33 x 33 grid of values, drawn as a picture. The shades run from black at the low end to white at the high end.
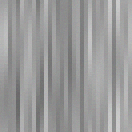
Streaks run downward. The values follow a bell shape. On average the colour sits 60% of the way up the scale.
